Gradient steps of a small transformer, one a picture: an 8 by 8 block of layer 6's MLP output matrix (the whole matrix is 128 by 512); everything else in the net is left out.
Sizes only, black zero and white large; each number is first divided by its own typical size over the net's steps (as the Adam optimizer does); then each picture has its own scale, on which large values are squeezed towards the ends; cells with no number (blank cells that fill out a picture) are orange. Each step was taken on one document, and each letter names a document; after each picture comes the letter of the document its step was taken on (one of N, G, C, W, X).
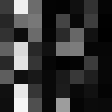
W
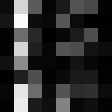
W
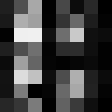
W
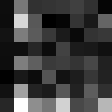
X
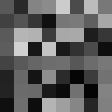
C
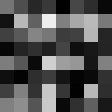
C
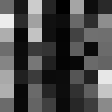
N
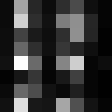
W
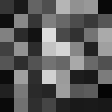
C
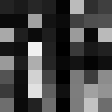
N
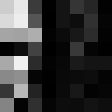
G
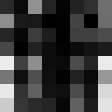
N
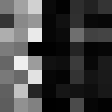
G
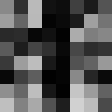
N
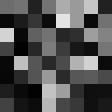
C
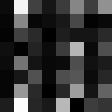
X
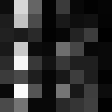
W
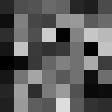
C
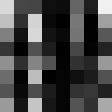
N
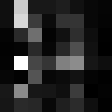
W
